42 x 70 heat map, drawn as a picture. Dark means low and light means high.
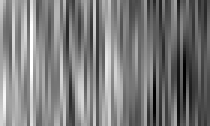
There is an overall slope up to the left. The histogram is bell-shaped. Streaks run downward.
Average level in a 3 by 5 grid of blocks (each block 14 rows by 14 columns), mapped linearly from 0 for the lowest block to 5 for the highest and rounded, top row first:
4 2 3 1 1
5 3 4 2 0
5 4 4 1 0
